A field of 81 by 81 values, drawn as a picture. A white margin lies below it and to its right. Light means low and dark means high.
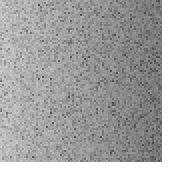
Odd rows or columns: none. Average level on the scale: 40%. Histogram: bell-shaped. Slope: up to the right.
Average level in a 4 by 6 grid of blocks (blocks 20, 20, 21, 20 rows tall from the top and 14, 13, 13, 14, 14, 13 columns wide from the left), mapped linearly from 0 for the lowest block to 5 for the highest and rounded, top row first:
0 1 2 3 4 5 / 0 1 2 3 4 5 / 0 1 2 3 4 5 / 0 1 2 3 4 5
